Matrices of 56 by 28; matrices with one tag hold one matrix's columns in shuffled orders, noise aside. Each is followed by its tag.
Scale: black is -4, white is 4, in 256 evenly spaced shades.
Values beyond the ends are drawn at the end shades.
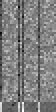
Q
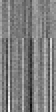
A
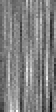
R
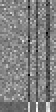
Q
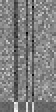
Q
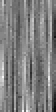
R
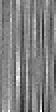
R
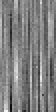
R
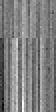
A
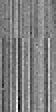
A
